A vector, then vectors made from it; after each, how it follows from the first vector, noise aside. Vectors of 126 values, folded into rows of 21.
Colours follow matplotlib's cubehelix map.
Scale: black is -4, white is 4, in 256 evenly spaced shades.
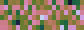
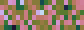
reversed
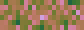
shrunk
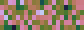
reversed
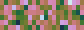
sign-scrambled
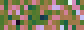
sign-scrambled
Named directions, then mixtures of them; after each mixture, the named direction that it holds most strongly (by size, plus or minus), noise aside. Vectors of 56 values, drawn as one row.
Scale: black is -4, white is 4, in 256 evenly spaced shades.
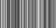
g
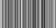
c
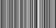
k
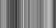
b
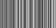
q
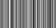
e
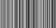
q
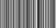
k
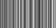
q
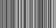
q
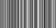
k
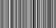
e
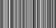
e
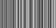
q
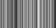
k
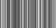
g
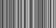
q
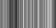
b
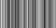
g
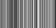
k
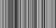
c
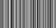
e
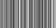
q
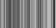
b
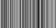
g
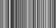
e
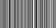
e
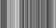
b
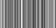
c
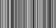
e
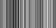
b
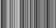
g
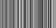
q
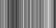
b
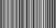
q
